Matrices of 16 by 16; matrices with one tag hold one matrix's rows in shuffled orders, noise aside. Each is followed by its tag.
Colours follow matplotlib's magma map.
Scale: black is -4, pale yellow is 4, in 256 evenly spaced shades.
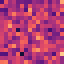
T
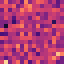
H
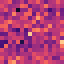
T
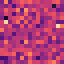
H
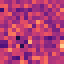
T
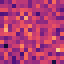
H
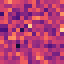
T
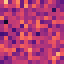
H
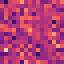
H
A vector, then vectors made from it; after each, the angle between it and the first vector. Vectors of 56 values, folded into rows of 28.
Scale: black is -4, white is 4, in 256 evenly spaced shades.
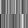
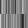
nearly opposite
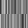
nearly opposite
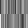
nearly opposite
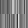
orthogonal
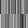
nearly opposite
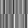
orthogonal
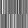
partly opposed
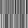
partly opposed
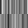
partly opposed
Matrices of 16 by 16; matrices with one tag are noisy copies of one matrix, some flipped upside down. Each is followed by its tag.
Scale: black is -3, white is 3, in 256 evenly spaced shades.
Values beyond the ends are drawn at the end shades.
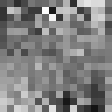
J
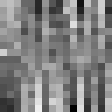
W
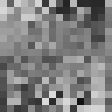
J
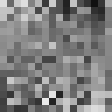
J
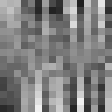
W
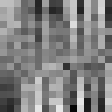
W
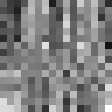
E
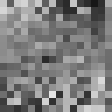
J
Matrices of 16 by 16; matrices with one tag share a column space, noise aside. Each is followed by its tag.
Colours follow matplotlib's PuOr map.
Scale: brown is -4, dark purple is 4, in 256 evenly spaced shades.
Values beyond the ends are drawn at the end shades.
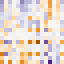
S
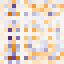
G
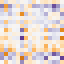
G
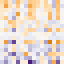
S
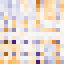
S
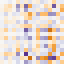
G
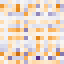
G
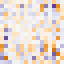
G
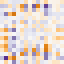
G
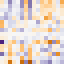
S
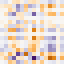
G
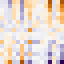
S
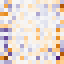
G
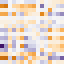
G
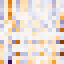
S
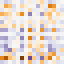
G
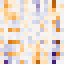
S
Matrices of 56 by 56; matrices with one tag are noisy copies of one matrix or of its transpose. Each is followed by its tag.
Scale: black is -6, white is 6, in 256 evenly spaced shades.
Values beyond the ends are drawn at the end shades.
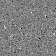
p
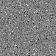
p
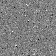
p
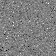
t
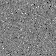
t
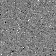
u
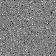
u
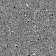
p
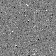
p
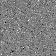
u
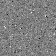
p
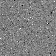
u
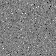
t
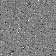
u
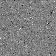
u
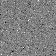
u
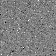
u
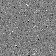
p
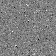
p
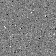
p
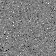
t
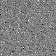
u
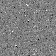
p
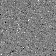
u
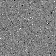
u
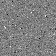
p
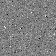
p
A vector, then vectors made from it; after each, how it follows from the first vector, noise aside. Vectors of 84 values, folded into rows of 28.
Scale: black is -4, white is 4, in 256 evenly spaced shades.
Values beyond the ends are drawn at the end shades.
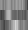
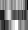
scaled up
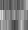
wrapped around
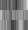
wrapped around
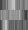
wrapped around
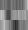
negated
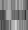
copied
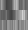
wrapped around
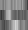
copied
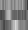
copied
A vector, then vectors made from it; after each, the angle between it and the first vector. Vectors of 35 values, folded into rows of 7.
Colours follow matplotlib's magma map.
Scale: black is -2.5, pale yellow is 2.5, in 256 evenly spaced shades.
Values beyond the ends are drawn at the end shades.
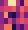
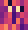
orthogonal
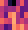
nearly opposite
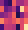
orthogonal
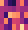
nearly opposite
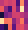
orthogonal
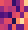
orthogonal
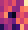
partly aligned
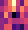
nearly parallel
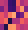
partly opposed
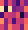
orthogonal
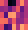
nearly opposite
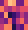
nearly parallel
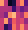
nearly opposite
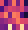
orthogonal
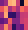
nearly parallel
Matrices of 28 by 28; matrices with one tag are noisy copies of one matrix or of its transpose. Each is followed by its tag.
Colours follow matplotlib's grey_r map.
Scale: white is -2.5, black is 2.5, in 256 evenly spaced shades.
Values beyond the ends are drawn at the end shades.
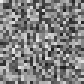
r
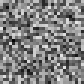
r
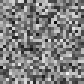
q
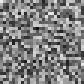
r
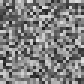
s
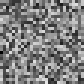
s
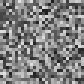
s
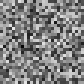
q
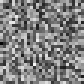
r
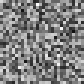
r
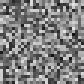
s
